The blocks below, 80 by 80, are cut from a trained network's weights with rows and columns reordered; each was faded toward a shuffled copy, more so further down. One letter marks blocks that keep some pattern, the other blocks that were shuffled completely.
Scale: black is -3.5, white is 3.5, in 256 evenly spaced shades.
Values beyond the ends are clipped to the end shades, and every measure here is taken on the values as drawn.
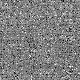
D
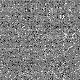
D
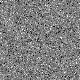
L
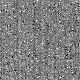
D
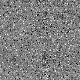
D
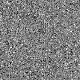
D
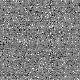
D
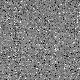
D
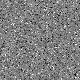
L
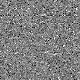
D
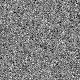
L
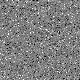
L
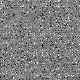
D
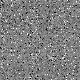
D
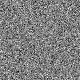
L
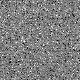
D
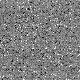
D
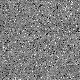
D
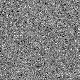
D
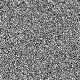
D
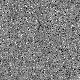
L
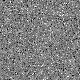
L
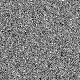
D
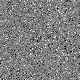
L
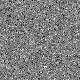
L
